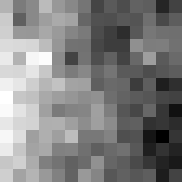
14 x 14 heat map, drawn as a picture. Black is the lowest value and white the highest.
Stripes: none. Slope: up to the left. Ninth with the lowest average: bottom right. Ninth with the highest average: middle left.
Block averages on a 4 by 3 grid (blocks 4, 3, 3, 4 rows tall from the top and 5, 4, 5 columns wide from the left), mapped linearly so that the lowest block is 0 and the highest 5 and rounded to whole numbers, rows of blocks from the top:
4 1 1
5 2 1
5 3 0
4 2 0
